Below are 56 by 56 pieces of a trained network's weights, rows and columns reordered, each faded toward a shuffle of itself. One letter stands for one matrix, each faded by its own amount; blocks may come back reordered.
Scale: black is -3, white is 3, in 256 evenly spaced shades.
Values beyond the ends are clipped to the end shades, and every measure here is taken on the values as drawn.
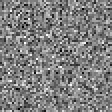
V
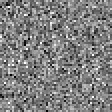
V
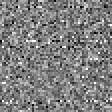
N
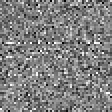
N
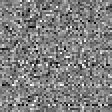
N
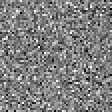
V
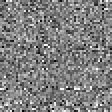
N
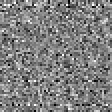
N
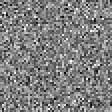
V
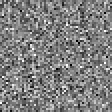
V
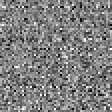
N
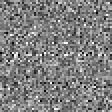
N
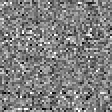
N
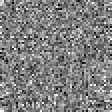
V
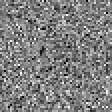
V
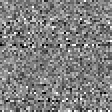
N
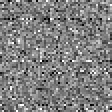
N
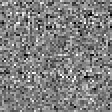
N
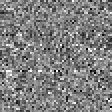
N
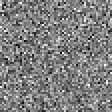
V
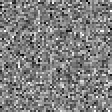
V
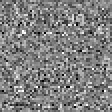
N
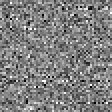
N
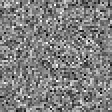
V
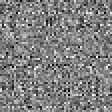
N
